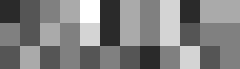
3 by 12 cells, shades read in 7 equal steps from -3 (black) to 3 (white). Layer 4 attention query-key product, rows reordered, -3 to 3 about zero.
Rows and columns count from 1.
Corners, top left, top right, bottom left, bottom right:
-2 1 -1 0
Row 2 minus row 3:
1 -2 2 0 3 -2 2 2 2 -3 1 0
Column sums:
-3 -1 0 1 4 -4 1 -2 4 -1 0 1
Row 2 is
0 -1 1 0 2 -2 1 0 2 -1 0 0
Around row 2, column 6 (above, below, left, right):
-2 0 2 1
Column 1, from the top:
-2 0 -1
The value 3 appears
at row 1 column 5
